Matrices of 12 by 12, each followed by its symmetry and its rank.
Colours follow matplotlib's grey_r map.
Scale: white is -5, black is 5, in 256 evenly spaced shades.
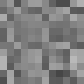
antisymmetric, rank two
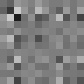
symmetric, rank two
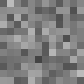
neither, full rank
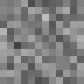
antisymmetric, full rank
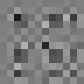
symmetric, rank two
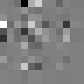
antisymmetric, rank two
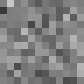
antisymmetric, full rank
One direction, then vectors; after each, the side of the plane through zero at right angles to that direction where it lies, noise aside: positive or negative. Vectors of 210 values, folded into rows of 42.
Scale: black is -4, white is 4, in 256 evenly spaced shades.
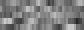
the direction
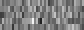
positive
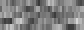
negative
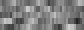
positive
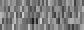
negative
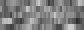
positive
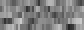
negative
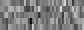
negative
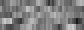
positive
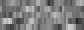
positive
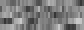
negative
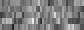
positive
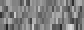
positive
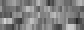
positive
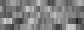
positive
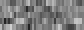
negative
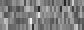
positive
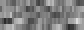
negative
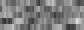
negative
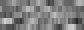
positive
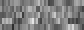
positive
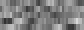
negative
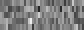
positive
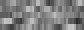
positive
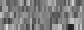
negative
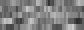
positive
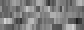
positive
